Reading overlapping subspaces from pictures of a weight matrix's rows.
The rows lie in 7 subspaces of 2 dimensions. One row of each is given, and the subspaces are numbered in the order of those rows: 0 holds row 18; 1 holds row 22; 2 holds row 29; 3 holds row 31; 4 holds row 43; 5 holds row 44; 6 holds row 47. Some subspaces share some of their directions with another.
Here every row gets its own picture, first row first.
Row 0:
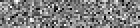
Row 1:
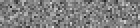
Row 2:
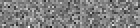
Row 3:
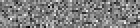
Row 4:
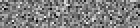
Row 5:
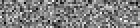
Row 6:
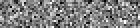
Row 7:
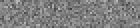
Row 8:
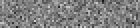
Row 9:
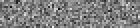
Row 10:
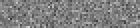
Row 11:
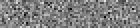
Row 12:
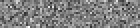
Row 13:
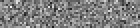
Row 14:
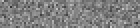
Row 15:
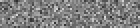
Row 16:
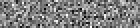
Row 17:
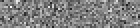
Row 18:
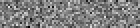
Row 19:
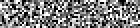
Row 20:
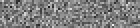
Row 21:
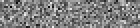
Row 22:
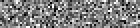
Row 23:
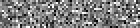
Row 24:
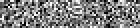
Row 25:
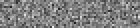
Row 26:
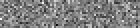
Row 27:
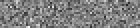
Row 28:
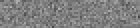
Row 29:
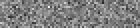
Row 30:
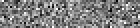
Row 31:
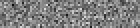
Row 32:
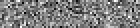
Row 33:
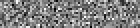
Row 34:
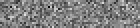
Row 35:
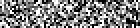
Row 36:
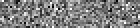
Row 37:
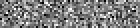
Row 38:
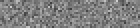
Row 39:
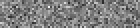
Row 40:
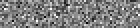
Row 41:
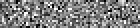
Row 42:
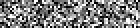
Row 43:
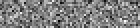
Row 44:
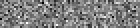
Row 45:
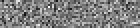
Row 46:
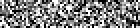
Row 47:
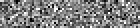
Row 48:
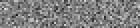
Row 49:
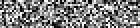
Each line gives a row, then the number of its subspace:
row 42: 2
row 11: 5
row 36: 3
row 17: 3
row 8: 2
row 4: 6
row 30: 3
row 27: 0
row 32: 1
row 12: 0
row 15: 6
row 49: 4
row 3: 1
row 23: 1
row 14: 3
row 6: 4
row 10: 1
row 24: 1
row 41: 5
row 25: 0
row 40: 6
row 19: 5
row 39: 2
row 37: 5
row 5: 4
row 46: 2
